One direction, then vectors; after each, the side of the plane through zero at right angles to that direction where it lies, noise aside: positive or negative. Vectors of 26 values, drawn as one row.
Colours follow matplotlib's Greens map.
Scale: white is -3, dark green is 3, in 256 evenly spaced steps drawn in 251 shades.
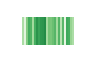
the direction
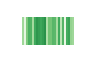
positive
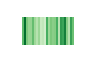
negative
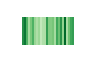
negative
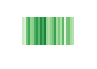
positive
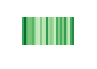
negative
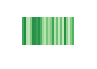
negative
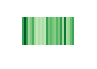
negative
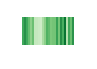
negative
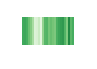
negative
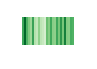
negative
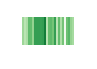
positive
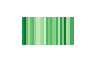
negative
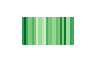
negative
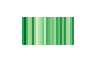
negative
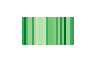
negative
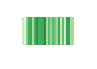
positive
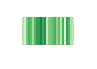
positive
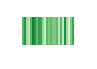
negative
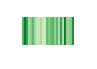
negative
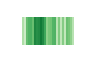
positive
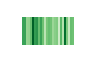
negative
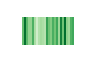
negative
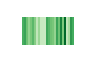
negative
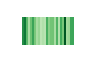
negative
